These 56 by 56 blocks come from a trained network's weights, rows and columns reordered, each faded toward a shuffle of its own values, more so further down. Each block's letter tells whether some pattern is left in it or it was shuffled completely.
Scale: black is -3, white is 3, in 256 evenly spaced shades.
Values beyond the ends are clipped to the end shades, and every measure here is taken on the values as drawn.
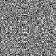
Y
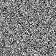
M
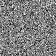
M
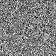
M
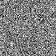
Y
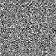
Y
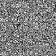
Y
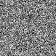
M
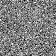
M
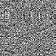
Y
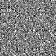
Y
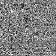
Y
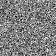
M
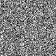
Y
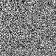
Y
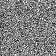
M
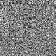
Y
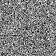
M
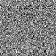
Y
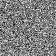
M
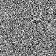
Y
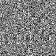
Y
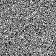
M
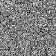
Y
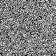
M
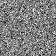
M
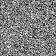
M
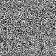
Y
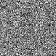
Y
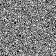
M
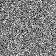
M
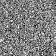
Y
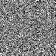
Y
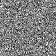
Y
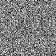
Y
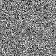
Y
